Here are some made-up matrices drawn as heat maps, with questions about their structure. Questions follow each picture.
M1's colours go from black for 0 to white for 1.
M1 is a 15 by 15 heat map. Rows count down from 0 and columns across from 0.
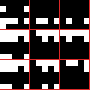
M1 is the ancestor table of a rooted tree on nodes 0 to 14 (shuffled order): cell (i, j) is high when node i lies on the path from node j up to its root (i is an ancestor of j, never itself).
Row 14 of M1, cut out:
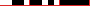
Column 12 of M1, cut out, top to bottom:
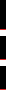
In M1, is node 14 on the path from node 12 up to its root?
no
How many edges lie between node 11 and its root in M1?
4
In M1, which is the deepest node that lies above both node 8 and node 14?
10
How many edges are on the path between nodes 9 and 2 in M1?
3
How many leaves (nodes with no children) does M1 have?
6
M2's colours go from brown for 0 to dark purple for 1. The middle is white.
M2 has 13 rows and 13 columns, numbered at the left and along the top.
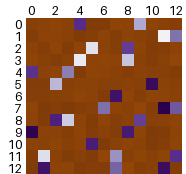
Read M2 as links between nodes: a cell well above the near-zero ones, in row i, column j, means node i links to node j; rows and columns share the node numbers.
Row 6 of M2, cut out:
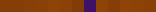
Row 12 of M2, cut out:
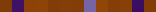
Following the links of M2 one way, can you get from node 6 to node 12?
yes
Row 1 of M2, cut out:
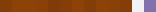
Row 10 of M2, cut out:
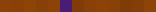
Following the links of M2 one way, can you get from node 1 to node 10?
no
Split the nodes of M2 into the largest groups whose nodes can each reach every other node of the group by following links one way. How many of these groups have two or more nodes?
2
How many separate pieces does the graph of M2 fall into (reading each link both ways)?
2
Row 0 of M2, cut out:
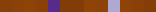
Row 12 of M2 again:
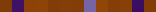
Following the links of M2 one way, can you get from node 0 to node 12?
no
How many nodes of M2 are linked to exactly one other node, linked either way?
2
